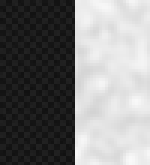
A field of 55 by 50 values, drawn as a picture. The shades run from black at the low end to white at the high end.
The table splits into one row of 2 panels. Panel 1,1: very low, checkered, faint in contrast. Panel 1,2: very high, blotchy, faint in contrast.
